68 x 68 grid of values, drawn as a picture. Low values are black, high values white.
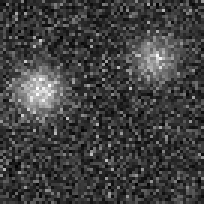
Histogram: skewed, a long tail of high values. Odd rows or columns: none. Ninth with the highest average: middle left. Mirror symmetry: none. Bumps: two.
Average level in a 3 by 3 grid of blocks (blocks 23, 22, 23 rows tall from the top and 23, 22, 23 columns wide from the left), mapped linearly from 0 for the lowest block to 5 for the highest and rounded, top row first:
002 | 501 | 000
